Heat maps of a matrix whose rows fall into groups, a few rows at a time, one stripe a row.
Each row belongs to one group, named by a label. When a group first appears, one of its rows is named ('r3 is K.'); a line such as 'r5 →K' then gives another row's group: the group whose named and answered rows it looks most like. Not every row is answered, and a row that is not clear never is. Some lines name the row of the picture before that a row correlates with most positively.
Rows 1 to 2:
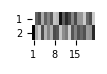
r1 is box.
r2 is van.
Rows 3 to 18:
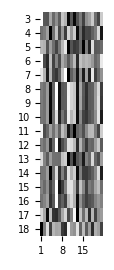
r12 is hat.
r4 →hat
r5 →box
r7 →box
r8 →hat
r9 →hat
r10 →hat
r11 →box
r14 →hat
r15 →hat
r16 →hat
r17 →box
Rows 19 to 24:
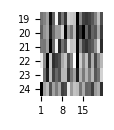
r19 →hat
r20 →hat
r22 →box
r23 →box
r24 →van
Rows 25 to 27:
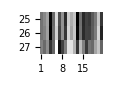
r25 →hat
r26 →hat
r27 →hat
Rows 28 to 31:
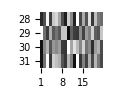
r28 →van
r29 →box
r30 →van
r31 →van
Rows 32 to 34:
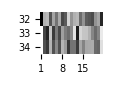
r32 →van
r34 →box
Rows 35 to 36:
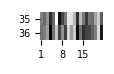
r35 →hat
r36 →hat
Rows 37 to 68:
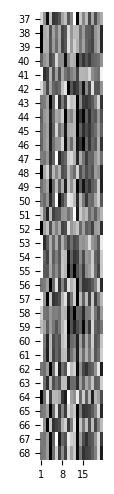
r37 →box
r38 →van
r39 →van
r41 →box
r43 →hat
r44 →hat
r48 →van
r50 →hat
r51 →box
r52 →van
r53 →box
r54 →box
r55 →box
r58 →box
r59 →box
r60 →box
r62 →hat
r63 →box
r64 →van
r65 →hat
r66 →box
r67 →hat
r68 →hat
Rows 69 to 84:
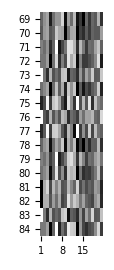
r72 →hat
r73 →box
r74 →hat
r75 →van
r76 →box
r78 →hat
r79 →hat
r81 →van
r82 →van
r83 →box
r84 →hat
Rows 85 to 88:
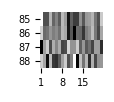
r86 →box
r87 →van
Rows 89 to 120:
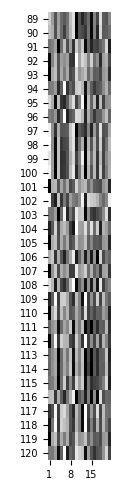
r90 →box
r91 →hat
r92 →van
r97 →box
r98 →box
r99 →box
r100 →box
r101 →van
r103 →hat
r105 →van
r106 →box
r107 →van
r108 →box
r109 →van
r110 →van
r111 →hat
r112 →van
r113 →hat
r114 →hat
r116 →box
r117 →van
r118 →van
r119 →van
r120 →hat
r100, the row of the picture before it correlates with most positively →88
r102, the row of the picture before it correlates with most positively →88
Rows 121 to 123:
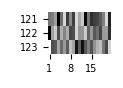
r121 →hat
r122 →van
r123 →box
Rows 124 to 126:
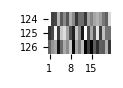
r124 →box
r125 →van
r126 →hat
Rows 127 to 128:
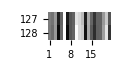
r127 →hat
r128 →hat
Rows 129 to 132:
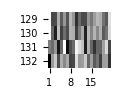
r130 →box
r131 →hat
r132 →van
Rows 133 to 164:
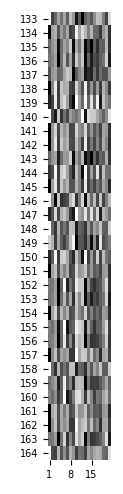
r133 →box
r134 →van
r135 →hat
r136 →hat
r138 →van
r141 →van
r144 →van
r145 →van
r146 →box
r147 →van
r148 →box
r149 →box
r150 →van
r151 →van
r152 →hat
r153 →hat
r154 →van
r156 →hat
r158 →box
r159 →hat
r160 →hat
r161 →van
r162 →van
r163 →hat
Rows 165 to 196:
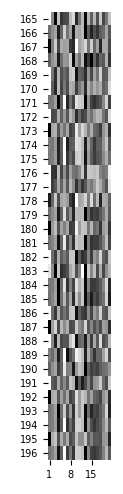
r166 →hat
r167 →van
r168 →hat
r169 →box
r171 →hat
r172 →box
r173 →van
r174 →hat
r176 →box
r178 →van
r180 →van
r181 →hat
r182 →box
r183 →box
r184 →hat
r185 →hat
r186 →box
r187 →van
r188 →box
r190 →hat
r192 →van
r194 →hat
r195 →van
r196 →hat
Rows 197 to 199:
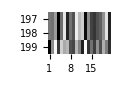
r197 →hat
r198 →hat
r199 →van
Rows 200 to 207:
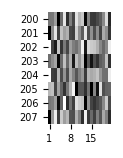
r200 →hat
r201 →van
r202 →box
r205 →box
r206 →hat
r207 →van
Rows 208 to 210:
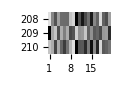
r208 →box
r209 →van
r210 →box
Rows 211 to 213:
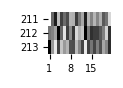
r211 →box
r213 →van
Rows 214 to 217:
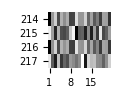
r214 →van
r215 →box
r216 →van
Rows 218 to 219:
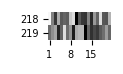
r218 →box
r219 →hat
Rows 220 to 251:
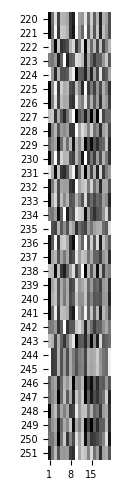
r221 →van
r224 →box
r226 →van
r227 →box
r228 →van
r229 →hat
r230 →van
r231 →box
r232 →van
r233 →van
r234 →hat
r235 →box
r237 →van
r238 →box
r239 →van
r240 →van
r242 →hat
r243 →box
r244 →box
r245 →box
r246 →hat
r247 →hat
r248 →van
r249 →hat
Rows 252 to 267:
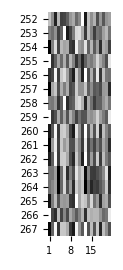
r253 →hat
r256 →van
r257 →van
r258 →hat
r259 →box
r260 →van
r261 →van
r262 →van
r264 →hat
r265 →van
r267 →van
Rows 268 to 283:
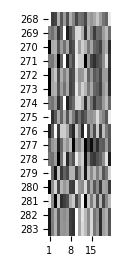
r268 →box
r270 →van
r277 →hat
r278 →hat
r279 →box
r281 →box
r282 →van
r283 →van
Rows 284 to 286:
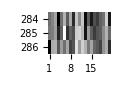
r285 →hat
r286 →van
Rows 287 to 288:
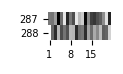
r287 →hat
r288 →box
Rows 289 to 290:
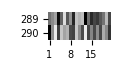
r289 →hat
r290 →van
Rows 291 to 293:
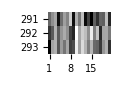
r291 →hat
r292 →van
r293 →van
